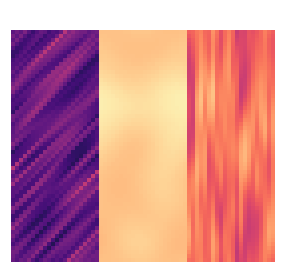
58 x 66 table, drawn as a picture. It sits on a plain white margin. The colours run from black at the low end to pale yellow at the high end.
It is made of 1 by 3 panels. Panel 1,1: low, slanting up to the right. Panel 1,2: very high, smooth, faint in contrast. Panel 1,3: high, streaked downward.
